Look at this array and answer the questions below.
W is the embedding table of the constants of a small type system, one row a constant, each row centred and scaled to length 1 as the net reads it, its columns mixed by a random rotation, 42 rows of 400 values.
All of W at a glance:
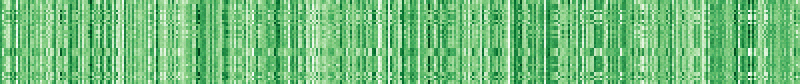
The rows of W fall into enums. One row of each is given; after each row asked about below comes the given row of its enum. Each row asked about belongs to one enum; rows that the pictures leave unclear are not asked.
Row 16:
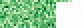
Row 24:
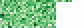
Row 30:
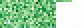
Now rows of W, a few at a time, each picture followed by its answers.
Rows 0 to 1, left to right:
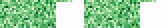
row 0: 16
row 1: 16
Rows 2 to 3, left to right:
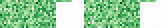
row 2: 30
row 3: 30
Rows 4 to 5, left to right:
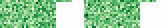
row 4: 30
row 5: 24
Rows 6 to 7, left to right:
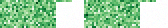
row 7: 24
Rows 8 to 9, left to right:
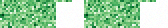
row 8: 24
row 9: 24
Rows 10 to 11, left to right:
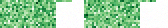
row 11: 24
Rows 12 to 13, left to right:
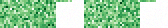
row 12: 16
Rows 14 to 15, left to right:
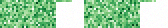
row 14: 30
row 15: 16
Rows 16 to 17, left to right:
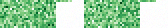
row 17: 30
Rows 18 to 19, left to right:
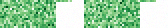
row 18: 16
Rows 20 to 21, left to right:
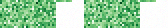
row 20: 30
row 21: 30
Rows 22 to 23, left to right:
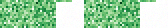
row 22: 30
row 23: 30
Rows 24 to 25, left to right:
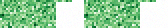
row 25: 24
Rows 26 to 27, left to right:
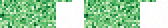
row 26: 24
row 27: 24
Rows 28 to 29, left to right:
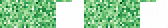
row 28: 30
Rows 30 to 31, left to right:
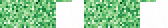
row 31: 30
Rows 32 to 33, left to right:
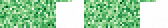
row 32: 16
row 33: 30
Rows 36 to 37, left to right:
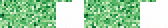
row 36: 24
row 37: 24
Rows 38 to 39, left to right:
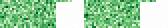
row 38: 16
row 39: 24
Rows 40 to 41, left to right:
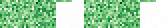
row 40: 30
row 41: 30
